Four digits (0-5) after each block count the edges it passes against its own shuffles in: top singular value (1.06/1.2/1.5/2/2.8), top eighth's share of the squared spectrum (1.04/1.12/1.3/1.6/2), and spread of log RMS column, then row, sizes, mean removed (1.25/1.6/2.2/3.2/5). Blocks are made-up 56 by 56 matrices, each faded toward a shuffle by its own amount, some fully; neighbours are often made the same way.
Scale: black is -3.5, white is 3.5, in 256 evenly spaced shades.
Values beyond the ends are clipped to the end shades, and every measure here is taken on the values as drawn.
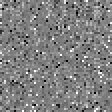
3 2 1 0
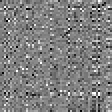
4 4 3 2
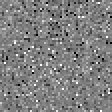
2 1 0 0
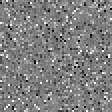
0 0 0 0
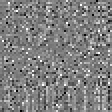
4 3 2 1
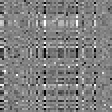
5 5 3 3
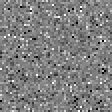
0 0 0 0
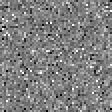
1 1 0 0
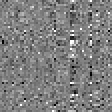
4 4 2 1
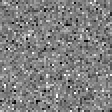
1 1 0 0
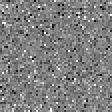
1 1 0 0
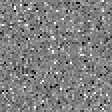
0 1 0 0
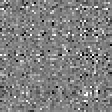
4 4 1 2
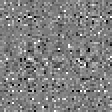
3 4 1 2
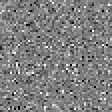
3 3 1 2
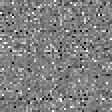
3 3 0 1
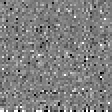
4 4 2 2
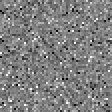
0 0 0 0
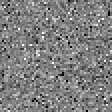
2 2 0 0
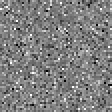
0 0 0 0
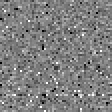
2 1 0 0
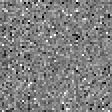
1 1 1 0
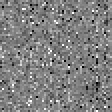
1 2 2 0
